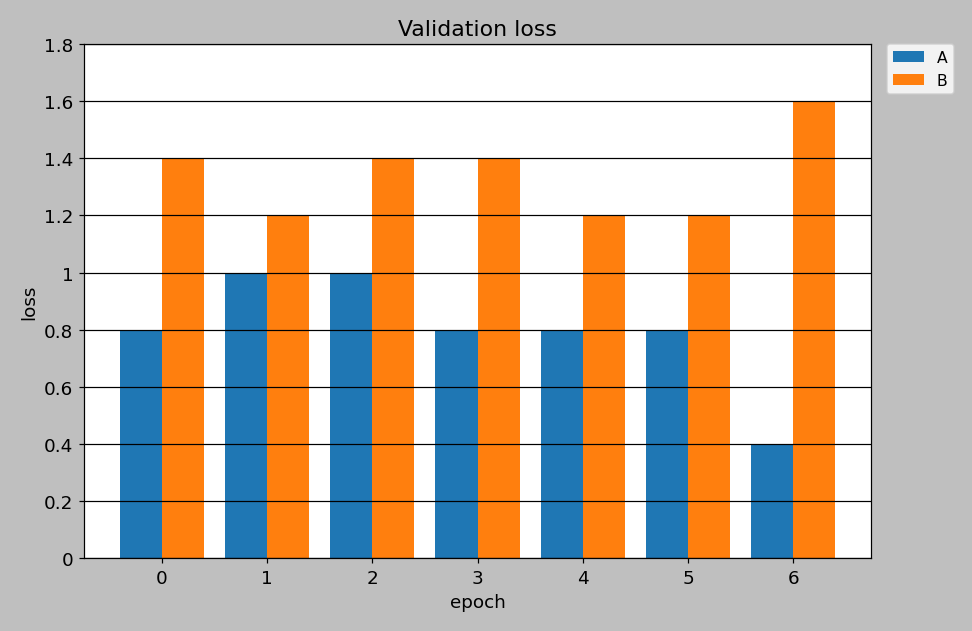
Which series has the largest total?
B
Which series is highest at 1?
B
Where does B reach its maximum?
6
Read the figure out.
Title: Validation loss
x-axis: epoch, ticks 0 1 2 3 4 5 6
y-axis: loss, ticks 0 0.2 0.4 0.6 0.8 1 1.2 1.4 1.6 1.8
Legend: A, B
Values:
A: 0.8 1 1 0.8 0.8 0.8 0.4
B: 1.4 1.2 1.4 1.4 1.2 1.2 1.6
